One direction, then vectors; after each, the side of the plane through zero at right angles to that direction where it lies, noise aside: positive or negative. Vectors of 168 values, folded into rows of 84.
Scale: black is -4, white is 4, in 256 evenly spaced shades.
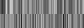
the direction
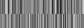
positive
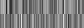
negative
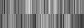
positive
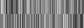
negative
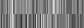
positive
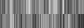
positive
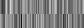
positive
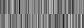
positive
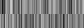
positive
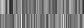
negative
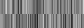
positive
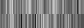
positive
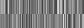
negative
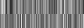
negative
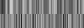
positive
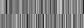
negative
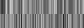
positive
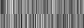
positive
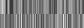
negative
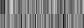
positive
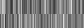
negative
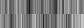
negative
